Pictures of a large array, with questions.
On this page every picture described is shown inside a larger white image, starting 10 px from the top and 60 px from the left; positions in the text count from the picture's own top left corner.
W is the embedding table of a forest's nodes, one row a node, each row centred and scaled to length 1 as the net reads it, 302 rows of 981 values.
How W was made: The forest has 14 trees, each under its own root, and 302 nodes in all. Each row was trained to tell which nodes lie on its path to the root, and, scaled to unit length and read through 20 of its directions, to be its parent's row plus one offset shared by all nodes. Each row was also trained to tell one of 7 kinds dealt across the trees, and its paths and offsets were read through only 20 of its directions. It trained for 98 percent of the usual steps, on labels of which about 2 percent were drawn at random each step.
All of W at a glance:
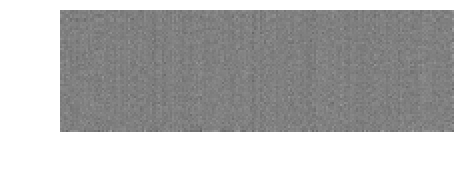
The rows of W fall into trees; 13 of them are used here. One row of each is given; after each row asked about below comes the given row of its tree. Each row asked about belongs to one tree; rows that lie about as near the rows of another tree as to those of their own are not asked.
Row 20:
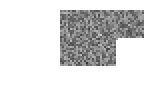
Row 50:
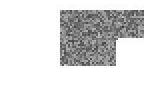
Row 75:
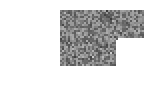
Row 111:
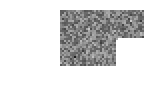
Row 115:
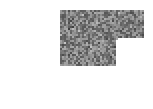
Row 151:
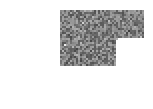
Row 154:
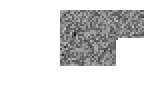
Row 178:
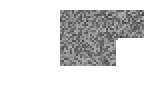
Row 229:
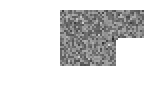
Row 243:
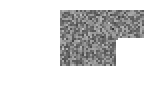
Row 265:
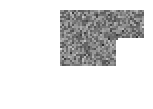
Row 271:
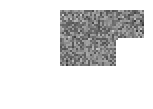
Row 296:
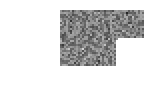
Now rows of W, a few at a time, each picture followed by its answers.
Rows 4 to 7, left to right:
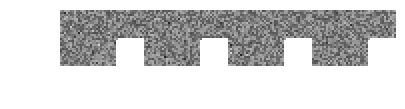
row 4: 151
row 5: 115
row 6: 50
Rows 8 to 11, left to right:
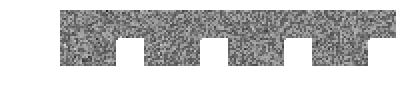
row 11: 296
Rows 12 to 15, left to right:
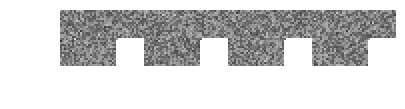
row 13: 111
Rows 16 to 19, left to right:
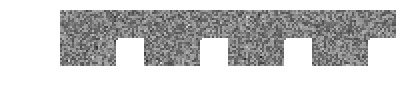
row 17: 296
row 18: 154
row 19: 271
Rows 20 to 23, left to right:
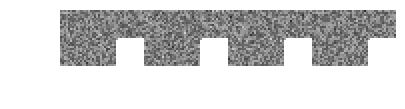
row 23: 50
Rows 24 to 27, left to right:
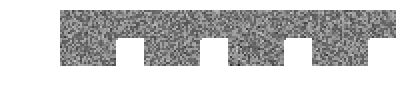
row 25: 75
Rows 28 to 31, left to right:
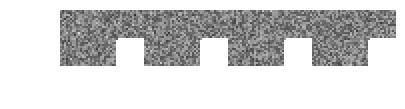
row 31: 296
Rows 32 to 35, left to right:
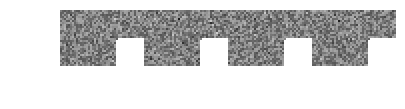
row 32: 154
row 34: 75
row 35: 265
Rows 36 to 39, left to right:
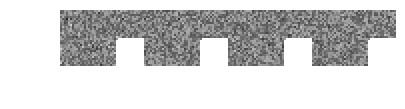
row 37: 115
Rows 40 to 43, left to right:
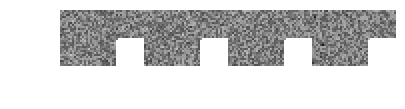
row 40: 111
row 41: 296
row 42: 111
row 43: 20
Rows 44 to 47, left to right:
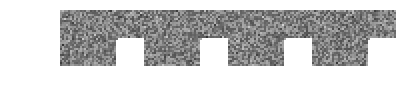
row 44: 243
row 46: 243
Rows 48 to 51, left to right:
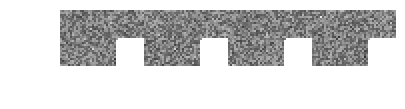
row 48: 296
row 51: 111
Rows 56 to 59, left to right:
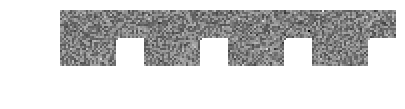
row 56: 296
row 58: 115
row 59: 178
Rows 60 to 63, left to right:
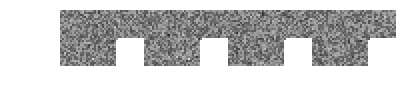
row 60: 243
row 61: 50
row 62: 115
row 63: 154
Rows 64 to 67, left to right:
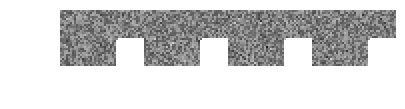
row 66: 243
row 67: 229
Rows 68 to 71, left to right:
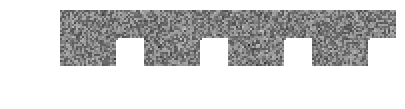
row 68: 111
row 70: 50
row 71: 296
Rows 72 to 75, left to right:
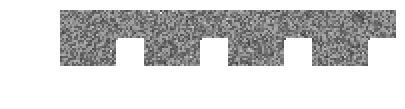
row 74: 265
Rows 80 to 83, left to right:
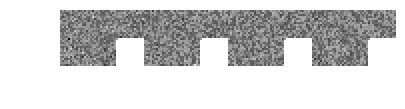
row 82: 296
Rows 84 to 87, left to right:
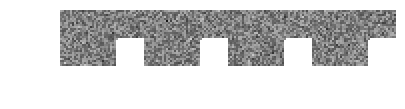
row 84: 243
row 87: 178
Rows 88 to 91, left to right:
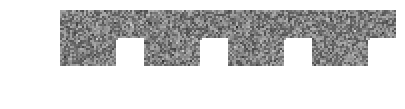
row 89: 50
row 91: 151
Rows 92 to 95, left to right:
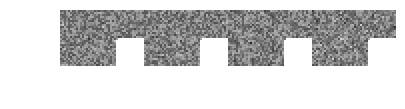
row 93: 50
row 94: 111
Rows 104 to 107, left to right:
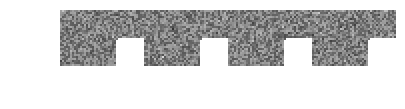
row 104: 178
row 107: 75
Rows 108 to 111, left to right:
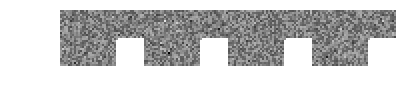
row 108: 50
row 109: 20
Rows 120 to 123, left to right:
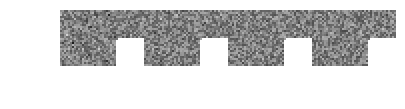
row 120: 265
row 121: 271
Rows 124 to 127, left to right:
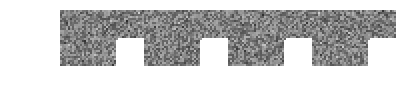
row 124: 50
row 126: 115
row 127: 75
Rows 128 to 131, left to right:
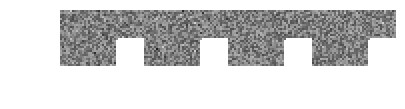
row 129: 271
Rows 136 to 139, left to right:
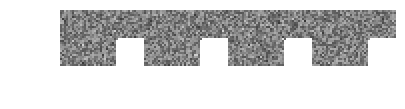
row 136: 296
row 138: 75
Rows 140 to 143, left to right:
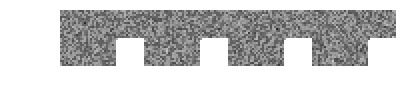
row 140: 296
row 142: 296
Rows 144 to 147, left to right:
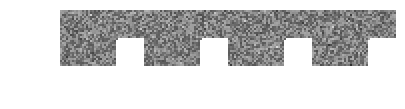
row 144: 20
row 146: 115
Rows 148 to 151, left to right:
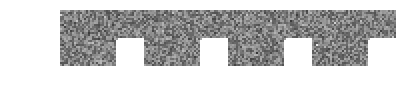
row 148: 151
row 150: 111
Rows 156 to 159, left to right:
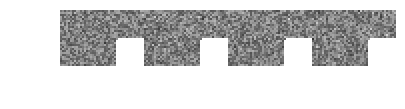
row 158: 265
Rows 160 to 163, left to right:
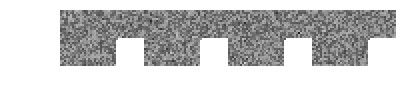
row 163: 178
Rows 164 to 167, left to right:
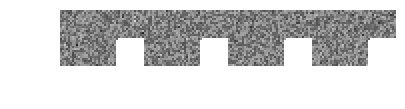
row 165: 296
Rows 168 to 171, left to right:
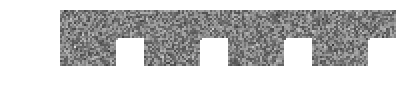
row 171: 50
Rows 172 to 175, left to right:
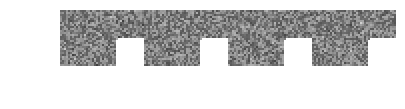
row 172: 115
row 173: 296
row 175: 271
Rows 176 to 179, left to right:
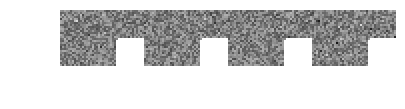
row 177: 50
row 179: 296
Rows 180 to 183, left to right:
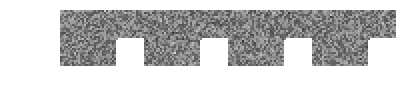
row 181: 151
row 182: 50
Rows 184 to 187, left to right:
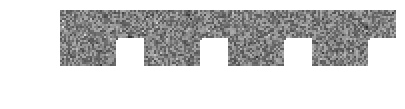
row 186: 50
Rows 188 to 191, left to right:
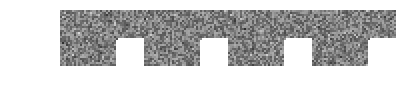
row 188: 75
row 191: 20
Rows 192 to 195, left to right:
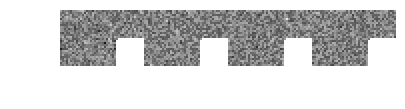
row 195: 75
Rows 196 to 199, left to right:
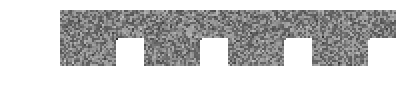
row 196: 178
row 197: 111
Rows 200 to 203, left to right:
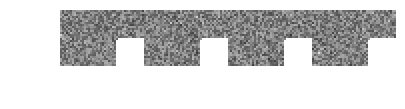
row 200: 178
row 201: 243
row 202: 111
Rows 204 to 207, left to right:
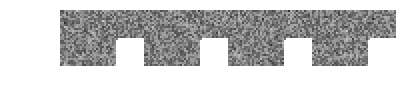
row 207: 296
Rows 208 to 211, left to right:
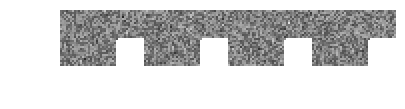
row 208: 154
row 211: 111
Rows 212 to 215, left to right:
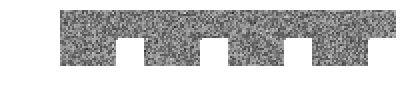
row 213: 115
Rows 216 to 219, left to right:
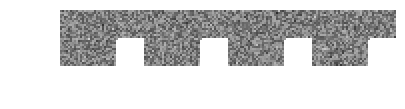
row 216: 50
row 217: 154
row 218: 151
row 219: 75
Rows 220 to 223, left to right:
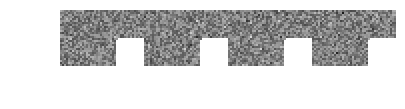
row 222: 151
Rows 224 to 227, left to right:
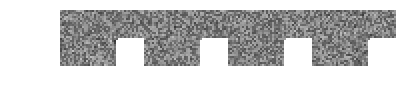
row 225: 243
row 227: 111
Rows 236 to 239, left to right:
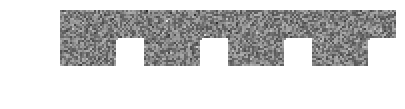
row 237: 229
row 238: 151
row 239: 243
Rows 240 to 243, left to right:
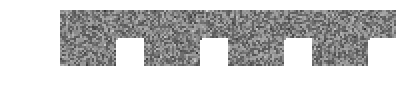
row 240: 296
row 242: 296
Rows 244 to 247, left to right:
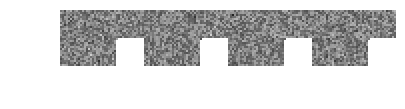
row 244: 271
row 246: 111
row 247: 111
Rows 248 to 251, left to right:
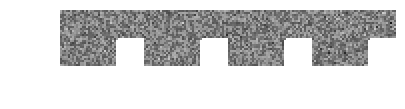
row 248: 50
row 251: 20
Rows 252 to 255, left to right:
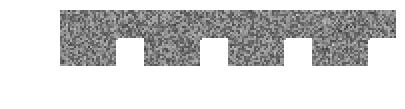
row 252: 20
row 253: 111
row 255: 151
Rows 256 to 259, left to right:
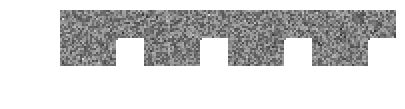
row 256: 296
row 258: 20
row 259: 75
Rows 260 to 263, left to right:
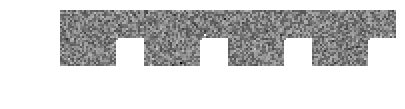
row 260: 111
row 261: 50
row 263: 75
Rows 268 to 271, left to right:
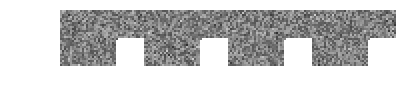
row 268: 111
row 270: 111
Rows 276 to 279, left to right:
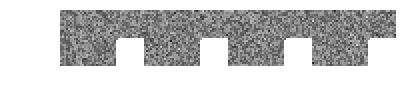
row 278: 178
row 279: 75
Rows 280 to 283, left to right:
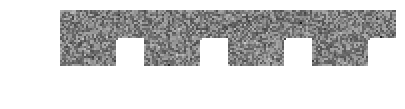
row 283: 151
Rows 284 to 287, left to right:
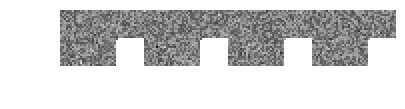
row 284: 154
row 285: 178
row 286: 271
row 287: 243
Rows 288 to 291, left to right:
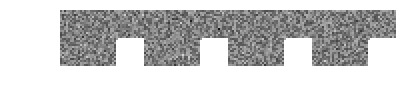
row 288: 111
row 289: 243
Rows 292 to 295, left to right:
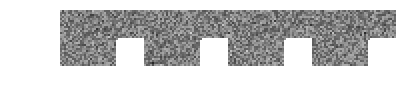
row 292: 50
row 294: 50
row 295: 178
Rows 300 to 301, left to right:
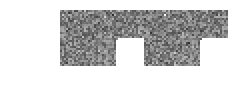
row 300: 50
